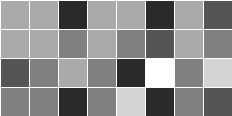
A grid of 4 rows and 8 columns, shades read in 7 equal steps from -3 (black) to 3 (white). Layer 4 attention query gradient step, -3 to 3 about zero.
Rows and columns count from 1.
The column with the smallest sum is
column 3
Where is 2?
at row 3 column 8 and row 4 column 5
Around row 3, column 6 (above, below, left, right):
-1 -2 -2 0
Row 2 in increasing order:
-1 0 0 0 1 1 1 1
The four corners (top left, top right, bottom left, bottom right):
1 -1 0 -1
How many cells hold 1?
10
